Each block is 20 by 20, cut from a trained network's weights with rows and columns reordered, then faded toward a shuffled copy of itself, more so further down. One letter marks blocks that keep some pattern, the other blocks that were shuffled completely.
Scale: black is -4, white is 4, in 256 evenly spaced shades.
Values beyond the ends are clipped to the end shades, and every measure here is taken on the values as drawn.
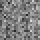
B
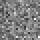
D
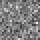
D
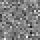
D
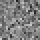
D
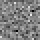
D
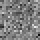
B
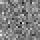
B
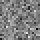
D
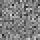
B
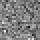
D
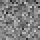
D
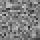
B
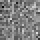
B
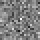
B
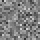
D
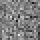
B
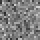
D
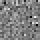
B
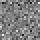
B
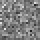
D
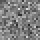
D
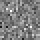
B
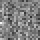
B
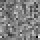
B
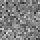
D
